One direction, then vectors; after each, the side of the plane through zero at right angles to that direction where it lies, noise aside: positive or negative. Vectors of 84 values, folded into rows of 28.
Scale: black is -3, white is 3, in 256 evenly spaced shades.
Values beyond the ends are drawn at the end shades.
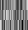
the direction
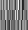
negative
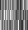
positive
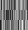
negative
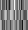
positive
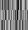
positive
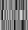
positive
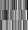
negative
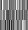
negative
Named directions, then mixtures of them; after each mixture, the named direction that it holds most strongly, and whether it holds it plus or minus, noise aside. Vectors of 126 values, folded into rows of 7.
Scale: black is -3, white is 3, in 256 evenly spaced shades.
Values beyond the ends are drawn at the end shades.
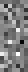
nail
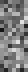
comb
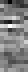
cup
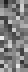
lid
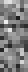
lid, minus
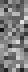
comb, plus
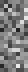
comb, plus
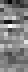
cup, plus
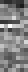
cup, plus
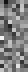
lid, plus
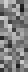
lid, minus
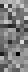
nail, minus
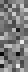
nail, minus
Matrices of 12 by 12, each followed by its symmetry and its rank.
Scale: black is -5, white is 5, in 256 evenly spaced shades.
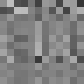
neither, rank two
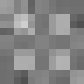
symmetric, rank two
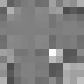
symmetric, rank two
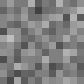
antisymmetric, full rank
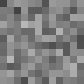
neither, full rank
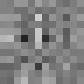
neither, rank two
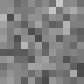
neither, full rank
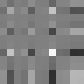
symmetric, rank one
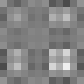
symmetric, rank one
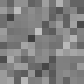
antisymmetric, full rank
